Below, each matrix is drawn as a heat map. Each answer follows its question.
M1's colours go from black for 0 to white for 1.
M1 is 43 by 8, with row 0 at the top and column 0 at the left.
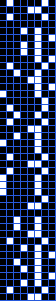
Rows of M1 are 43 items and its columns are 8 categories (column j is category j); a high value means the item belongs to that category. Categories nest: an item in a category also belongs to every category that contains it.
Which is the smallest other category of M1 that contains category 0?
5
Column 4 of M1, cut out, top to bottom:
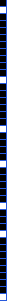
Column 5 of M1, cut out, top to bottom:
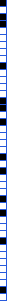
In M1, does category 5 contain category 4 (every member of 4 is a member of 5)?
yes
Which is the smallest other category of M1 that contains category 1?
6
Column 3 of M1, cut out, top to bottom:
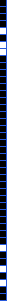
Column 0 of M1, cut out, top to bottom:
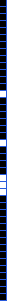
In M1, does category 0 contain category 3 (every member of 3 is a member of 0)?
no
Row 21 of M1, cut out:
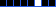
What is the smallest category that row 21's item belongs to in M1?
5
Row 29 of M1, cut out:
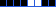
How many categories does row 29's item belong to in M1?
2
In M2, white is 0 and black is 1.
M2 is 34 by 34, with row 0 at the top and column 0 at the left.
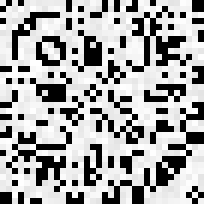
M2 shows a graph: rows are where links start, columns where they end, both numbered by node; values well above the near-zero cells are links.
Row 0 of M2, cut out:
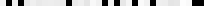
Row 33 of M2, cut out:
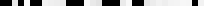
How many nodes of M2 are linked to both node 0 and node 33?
7
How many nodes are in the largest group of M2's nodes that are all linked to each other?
7
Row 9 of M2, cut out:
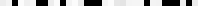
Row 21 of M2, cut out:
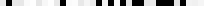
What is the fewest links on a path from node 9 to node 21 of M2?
2
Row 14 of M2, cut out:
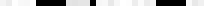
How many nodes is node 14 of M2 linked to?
11
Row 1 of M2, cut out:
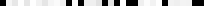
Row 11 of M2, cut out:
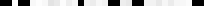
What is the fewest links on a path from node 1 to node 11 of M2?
1
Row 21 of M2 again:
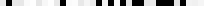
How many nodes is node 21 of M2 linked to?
11
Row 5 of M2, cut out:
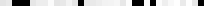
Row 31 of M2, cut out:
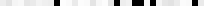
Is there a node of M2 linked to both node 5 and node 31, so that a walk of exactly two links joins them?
yes
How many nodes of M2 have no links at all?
0
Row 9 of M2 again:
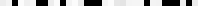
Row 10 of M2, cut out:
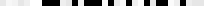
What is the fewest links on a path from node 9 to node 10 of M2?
1
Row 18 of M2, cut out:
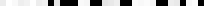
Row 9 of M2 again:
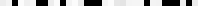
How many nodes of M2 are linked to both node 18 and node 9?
4
